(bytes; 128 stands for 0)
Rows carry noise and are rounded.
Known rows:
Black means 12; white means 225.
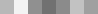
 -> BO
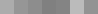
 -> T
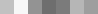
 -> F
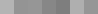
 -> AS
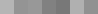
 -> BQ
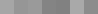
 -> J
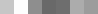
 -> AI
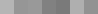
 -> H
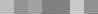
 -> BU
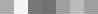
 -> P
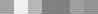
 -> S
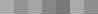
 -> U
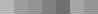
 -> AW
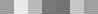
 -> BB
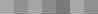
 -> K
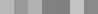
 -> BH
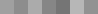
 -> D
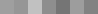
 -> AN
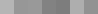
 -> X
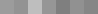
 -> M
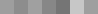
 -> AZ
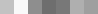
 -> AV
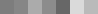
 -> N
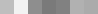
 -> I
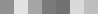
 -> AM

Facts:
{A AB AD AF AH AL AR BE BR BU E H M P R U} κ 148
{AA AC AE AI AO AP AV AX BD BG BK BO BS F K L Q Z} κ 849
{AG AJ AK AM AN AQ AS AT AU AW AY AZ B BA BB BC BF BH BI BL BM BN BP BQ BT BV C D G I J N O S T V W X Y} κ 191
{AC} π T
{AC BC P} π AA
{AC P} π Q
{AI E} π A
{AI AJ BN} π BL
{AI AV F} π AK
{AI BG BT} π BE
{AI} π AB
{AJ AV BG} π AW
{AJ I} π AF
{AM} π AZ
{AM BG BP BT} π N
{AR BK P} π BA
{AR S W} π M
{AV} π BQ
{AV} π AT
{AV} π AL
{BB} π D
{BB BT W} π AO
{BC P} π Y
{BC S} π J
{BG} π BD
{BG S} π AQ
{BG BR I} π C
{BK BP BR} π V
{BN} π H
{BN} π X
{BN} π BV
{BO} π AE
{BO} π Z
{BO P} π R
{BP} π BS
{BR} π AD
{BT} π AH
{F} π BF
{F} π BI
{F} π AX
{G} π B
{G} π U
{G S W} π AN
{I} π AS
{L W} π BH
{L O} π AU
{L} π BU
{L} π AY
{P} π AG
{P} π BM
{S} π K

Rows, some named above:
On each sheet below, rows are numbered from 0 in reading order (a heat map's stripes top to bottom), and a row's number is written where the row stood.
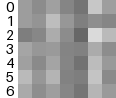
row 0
AZ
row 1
M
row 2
N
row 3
J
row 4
AH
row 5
BH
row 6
BD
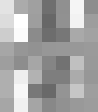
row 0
AU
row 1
O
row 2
AJ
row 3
BA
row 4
AH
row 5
G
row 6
AC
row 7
AR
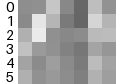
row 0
AO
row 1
BT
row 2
BR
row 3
AF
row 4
BS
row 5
AD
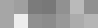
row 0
AA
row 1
BK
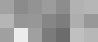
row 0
V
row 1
AS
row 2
BG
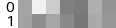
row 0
W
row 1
AQ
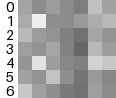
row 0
BS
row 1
BK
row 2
AW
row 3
BE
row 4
BP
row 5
AN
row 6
BL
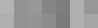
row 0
AS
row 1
C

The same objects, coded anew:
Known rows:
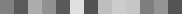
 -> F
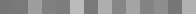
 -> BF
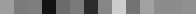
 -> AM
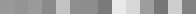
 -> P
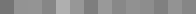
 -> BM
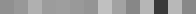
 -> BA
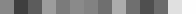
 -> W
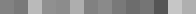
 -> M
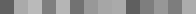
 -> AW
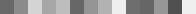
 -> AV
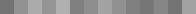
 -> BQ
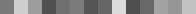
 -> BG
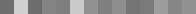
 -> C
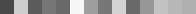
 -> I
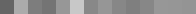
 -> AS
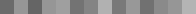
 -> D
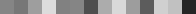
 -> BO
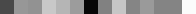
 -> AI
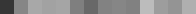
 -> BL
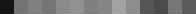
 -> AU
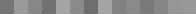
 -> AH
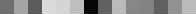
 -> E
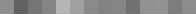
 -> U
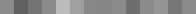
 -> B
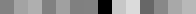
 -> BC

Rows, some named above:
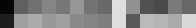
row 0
O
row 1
AJ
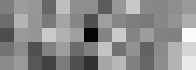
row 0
AA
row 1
BE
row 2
AI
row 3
AO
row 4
BT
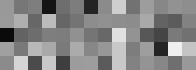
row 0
AM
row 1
V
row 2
O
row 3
AR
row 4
BR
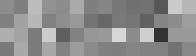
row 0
M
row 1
AQ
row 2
BK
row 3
AD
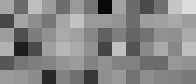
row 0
S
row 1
AF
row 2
AN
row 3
G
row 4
BH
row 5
N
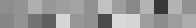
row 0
BA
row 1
AC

